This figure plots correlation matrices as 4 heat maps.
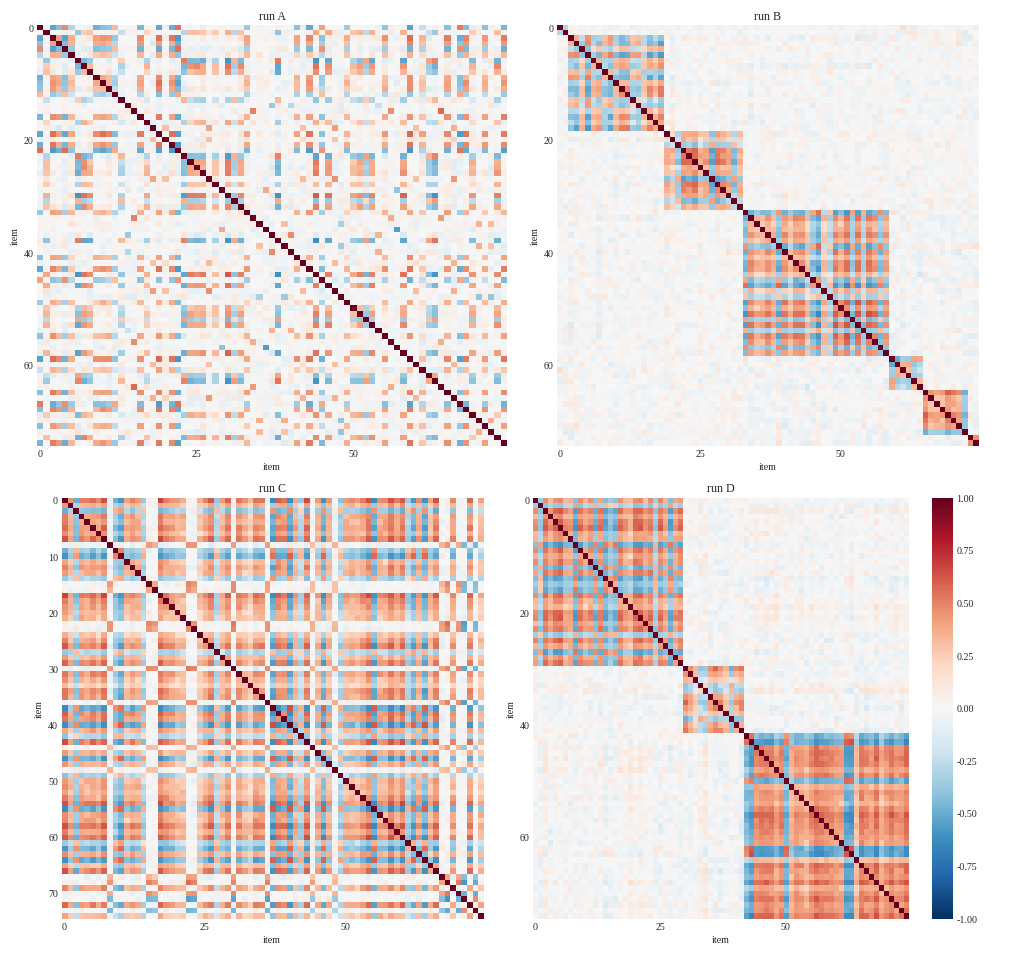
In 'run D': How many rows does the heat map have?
75
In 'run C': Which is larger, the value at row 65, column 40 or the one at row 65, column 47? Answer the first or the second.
the second
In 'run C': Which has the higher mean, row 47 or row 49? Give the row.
47
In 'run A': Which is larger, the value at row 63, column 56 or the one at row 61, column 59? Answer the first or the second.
the second
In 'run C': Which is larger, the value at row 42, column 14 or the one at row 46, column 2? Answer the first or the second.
the second
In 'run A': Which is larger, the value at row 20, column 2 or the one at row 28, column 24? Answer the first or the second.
the second
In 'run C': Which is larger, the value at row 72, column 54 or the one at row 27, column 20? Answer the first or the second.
the first
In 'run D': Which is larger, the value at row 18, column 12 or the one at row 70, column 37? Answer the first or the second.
the second
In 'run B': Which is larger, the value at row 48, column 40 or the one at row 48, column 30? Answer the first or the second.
the second
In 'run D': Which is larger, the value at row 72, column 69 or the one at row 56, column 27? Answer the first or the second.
the first
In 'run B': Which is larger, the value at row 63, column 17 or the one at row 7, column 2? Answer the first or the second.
the first
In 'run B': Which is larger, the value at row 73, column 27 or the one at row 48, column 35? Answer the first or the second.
the first
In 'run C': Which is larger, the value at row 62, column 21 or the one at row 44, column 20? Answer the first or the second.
the second
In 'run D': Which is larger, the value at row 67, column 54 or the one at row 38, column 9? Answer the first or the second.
the first
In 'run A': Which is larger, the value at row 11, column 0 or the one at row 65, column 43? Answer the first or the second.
the second
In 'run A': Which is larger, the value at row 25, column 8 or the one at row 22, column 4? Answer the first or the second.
the second
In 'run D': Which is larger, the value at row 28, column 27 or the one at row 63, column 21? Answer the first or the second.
the second
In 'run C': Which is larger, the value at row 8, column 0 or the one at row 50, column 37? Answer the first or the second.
the first
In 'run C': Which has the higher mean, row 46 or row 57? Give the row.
57
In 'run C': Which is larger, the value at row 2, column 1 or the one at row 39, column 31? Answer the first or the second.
the second
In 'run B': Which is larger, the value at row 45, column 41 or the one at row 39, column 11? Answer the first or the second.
the second
